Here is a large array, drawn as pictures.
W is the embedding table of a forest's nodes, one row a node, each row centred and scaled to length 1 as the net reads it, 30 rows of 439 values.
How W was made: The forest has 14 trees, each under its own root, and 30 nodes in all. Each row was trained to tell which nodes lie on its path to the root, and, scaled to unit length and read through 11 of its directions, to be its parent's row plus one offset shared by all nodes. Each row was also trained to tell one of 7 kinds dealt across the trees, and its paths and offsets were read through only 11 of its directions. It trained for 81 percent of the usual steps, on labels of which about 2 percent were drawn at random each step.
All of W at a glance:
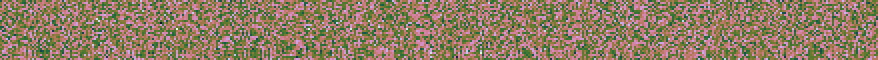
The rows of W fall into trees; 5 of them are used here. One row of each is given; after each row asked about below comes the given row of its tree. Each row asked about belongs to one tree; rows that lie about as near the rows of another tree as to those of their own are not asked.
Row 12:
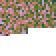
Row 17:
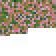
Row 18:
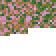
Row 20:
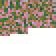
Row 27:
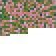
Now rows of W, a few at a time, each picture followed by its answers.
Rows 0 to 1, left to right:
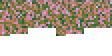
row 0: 18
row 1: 12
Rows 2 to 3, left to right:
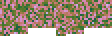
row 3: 12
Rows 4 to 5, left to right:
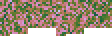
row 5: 18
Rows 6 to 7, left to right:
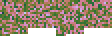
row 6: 27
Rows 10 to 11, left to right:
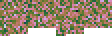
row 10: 17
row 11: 27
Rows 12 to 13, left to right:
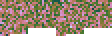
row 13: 18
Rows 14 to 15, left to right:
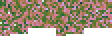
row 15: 17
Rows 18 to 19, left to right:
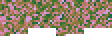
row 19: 18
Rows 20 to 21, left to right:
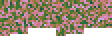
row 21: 17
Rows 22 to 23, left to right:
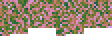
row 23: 17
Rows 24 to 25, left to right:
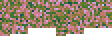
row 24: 20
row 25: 27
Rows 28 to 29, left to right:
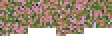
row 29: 20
